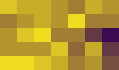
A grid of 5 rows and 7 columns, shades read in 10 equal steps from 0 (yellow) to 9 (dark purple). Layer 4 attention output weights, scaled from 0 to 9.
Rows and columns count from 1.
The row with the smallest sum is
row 5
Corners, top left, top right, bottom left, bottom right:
1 3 0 6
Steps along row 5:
same up up up down up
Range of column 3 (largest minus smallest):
3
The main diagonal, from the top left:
1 3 0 1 4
